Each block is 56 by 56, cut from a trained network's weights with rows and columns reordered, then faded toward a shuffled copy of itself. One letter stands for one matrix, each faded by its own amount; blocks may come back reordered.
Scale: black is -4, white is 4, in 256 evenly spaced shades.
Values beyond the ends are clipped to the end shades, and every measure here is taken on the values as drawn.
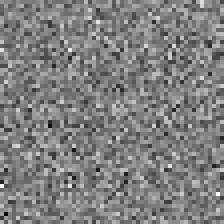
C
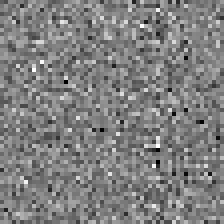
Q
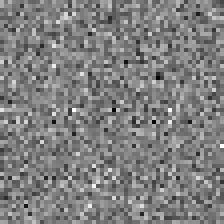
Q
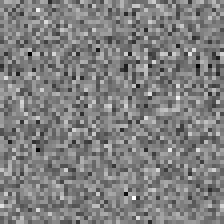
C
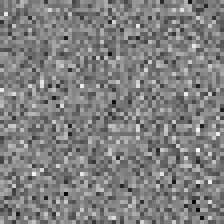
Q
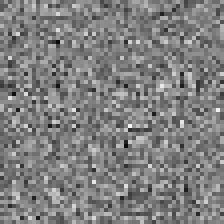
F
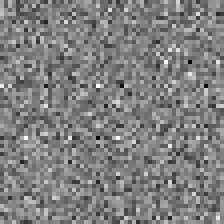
C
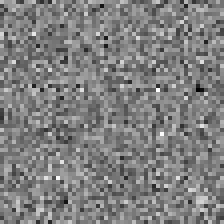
F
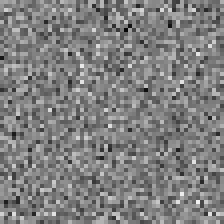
Q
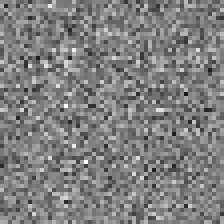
C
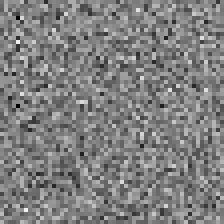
Q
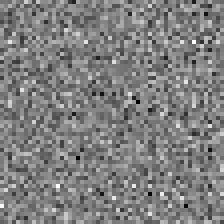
Q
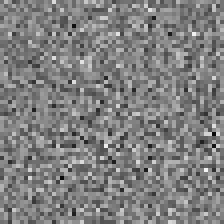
F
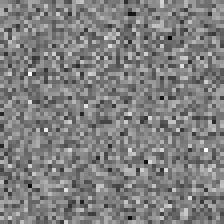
F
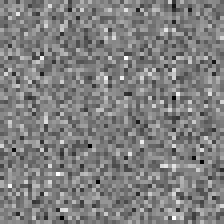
Q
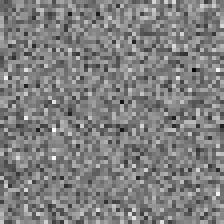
C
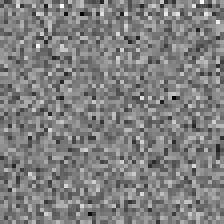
C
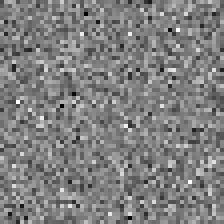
Q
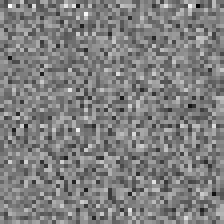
C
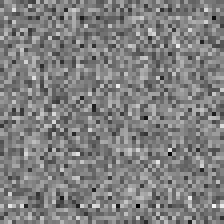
C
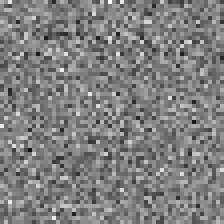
Q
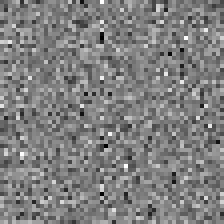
Q
